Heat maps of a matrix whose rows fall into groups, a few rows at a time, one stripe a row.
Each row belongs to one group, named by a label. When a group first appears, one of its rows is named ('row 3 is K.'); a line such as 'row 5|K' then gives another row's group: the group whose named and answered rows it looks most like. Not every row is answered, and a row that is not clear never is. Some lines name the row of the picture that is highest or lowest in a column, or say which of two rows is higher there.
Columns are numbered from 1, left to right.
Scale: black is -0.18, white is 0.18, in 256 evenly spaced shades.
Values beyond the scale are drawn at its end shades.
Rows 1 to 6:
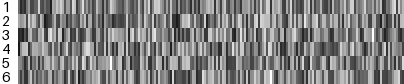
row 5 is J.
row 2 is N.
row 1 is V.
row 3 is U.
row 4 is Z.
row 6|U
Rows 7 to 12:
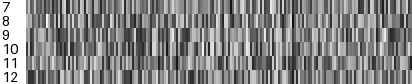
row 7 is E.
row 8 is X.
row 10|N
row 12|V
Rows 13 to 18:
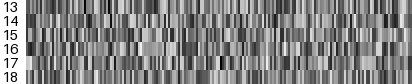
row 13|E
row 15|X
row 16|U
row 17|X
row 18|E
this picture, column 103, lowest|17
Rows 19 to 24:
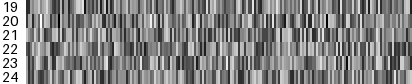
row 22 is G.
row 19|G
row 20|Z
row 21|J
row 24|V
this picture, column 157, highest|21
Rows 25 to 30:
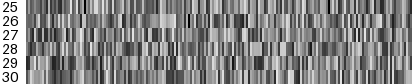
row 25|E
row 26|U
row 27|E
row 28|V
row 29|G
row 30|G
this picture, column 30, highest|26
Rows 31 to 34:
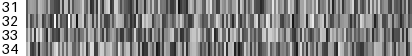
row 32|X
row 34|J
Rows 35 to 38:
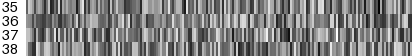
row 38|V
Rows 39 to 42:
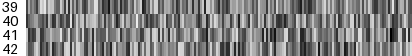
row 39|Z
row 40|E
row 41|V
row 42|V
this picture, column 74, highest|40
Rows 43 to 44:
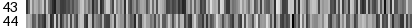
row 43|G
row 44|X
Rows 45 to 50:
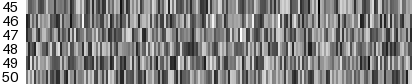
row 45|V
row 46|G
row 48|U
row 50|N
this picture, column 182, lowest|47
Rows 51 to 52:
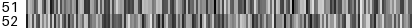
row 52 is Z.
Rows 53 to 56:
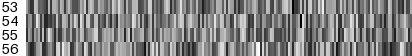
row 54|E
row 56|U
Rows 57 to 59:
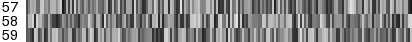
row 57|Z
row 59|J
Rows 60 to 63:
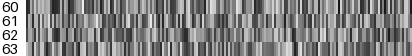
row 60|G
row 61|Z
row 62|N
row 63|J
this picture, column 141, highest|62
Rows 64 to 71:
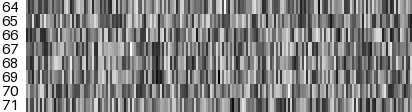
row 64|V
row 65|Z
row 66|U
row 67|J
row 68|J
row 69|J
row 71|E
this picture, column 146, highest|66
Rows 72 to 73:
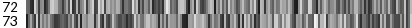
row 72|J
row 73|N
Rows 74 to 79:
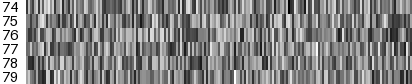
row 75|N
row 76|U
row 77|G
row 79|X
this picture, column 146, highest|77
